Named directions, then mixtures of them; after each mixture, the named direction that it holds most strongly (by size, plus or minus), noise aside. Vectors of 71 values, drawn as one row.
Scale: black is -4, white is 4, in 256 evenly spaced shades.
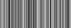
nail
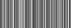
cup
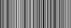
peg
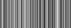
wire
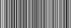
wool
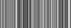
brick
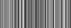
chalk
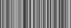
peg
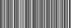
cup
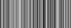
peg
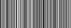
peg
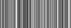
brick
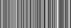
wire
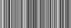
nail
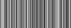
wool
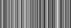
wire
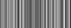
chalk
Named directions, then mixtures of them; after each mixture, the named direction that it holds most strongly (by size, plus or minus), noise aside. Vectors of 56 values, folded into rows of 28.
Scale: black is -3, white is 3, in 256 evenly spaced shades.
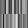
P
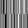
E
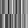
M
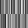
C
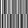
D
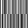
D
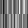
E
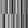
M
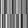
D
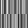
D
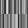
P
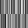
C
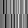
E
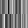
M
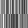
P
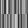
P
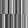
M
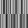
C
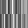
M
